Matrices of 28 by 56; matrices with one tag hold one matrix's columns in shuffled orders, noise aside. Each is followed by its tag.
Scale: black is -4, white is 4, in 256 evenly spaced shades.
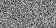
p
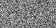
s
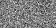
p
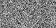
p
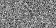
p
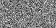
p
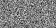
s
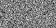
s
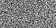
s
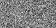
p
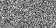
s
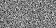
s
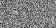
p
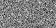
s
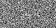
s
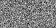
p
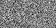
s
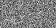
p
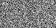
p
